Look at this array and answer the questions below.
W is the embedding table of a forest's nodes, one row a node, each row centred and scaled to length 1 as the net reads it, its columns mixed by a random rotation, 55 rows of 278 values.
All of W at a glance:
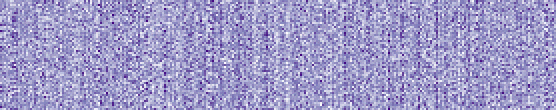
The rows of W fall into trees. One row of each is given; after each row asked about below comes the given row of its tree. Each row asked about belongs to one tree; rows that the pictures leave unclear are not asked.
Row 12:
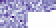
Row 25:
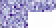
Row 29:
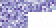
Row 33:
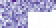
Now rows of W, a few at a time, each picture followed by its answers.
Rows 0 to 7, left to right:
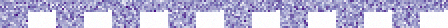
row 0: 29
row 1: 29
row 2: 25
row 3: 29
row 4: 12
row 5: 25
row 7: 29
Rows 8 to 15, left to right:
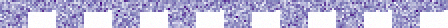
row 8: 33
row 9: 33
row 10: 33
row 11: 29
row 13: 33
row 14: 29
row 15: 12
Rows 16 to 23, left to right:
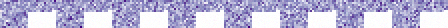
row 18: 33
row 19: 29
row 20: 33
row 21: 25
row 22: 33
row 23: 12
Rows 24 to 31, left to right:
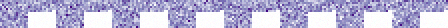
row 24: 29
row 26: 33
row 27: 12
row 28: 25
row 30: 29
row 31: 33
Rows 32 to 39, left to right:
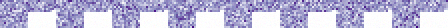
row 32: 12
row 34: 25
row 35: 33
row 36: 12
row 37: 12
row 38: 29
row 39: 33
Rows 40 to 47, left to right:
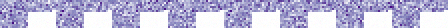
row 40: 25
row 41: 33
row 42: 12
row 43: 12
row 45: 12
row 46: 25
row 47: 33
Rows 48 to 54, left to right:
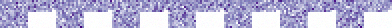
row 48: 29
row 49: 33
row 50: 33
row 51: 29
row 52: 29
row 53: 12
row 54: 33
